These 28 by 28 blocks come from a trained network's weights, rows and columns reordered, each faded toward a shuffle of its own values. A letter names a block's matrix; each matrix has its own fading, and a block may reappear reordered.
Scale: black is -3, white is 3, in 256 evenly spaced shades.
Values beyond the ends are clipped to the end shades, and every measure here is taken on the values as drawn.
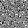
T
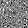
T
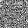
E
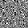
T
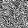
E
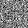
E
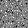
T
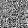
E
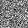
E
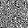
T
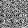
E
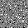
T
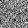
E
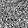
E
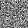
E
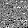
T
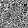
E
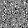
T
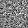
E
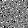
T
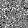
T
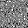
T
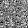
E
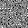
T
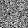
E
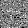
T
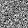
E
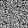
E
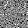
T
